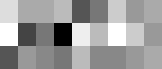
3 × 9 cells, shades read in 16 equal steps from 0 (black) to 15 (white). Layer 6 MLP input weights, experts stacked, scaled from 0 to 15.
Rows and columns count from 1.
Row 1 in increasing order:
5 7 9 10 10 10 11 12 13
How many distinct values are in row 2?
8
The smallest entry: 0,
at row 2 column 4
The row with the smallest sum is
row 3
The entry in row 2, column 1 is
15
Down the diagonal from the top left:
13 4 8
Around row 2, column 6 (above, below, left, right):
7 8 14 15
